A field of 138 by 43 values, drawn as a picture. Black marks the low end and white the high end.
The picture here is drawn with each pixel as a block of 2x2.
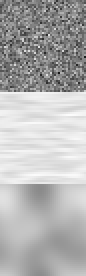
It is made of 3 by 1 panels. Panel 1,1: middling, fine-grained, strong in contrast. Panel 2,1: very high, streaked across, faint in contrast. Panel 3,1: high, smooth.
